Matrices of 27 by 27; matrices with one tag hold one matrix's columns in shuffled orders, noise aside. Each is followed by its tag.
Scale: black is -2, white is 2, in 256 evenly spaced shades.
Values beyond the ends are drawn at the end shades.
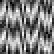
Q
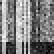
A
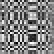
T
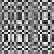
T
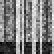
A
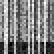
A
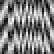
Q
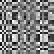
T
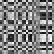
T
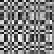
T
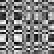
T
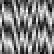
Q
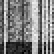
A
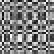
T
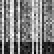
A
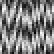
Q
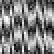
Q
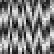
Q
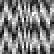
Q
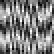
Q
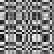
T
